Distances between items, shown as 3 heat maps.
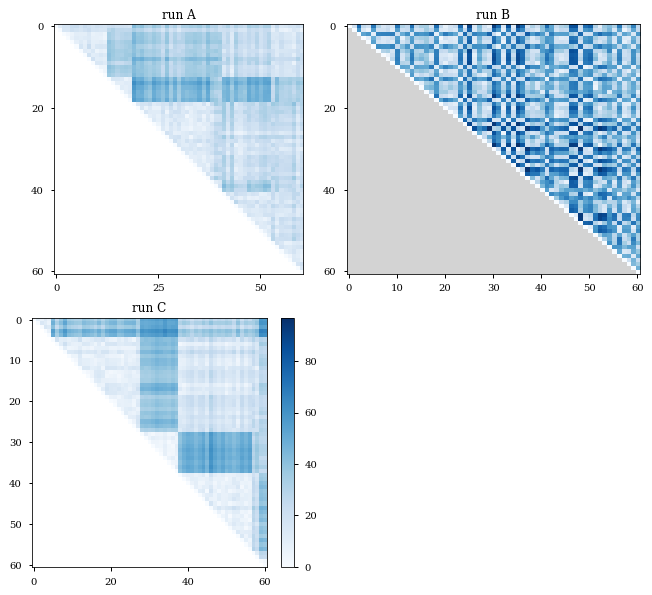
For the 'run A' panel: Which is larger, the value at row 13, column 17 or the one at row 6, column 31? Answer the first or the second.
the second
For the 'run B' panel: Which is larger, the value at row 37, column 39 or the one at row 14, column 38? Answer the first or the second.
the second
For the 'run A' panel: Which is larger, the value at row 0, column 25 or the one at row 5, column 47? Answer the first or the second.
the first
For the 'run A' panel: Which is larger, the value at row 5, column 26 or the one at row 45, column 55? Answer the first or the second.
the first
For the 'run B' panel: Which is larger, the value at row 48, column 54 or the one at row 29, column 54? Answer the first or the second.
the first
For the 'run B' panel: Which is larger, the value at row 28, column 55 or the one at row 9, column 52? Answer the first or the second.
the first
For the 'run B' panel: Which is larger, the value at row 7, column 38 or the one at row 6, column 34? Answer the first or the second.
the second
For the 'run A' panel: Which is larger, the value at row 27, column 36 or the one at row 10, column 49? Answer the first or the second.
the second
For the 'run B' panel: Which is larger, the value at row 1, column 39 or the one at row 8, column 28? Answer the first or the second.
the second
